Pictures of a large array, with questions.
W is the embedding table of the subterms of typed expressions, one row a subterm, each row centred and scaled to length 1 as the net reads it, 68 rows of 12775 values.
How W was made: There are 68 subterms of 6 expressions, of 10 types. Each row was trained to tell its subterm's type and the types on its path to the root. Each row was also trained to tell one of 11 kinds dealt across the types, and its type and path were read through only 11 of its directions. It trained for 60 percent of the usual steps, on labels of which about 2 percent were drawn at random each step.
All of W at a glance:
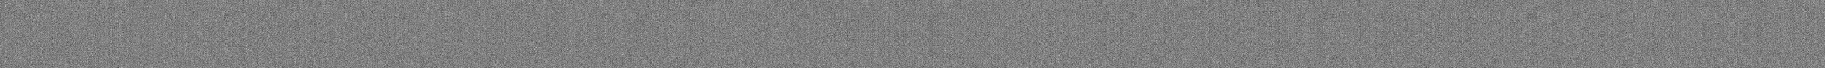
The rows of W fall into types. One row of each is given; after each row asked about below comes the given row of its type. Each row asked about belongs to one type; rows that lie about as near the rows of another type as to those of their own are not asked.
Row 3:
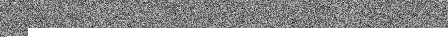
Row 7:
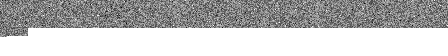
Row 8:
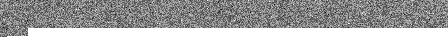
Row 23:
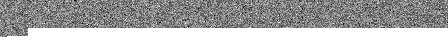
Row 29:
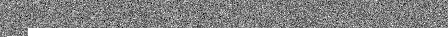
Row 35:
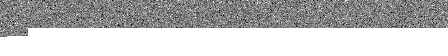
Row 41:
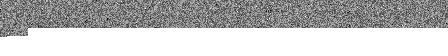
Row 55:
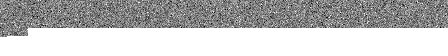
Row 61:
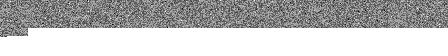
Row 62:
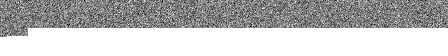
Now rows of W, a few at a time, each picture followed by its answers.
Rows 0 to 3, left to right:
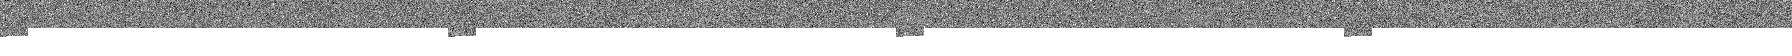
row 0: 3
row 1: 23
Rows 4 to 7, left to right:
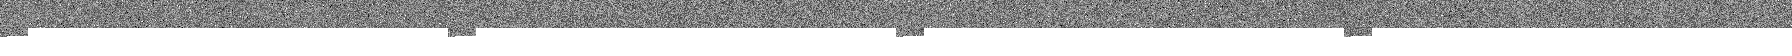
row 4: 61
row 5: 55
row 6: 23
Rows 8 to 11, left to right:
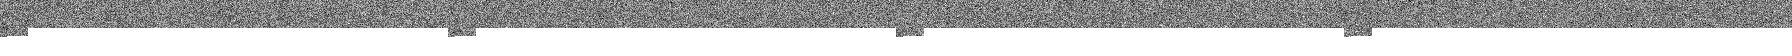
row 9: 7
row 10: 41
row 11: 23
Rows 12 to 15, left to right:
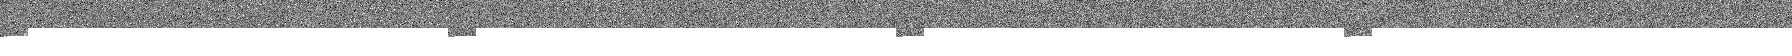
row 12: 41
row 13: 35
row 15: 35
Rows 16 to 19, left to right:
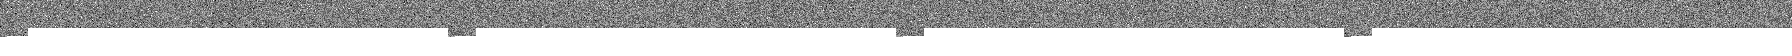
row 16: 29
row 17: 62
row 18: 35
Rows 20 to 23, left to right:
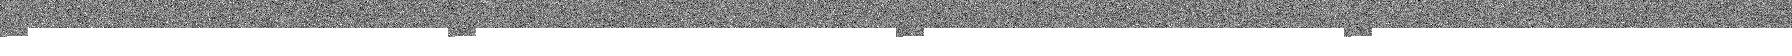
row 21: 62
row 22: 8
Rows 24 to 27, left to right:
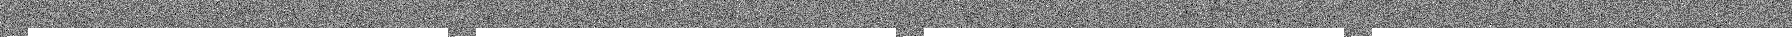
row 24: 55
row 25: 7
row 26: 55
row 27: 41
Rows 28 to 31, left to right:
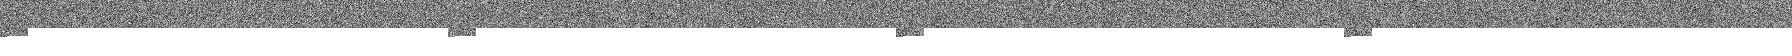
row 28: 41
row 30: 41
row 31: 29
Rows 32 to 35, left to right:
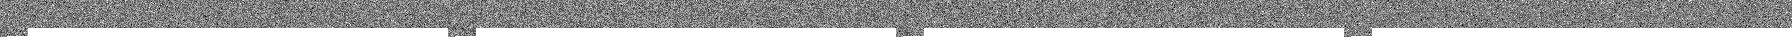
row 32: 8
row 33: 23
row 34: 29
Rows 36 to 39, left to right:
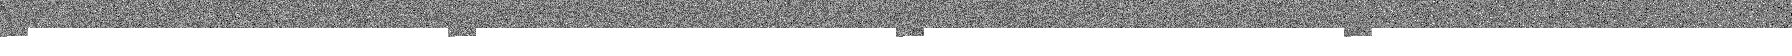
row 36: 29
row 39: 62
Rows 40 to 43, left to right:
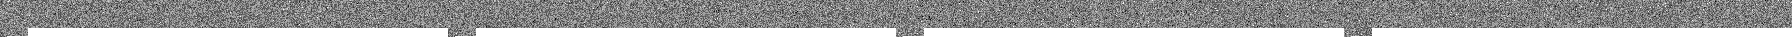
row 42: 29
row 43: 62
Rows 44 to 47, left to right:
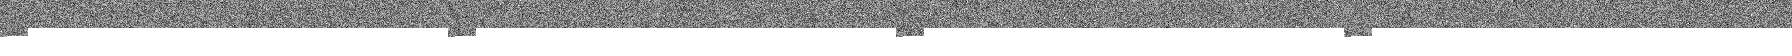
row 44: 62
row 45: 29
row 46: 3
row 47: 61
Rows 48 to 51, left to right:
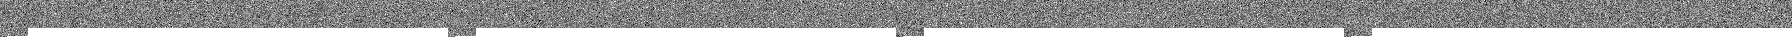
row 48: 55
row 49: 55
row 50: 23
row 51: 41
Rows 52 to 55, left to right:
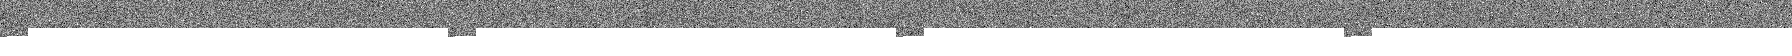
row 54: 55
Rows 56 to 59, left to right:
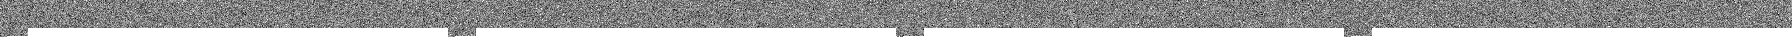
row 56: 29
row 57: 7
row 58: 61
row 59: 62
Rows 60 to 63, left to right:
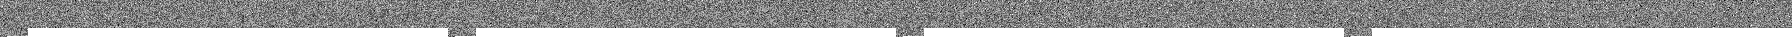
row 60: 3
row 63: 7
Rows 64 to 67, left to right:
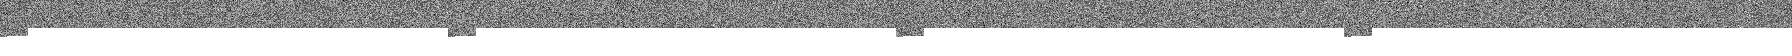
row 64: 3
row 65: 41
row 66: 62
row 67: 23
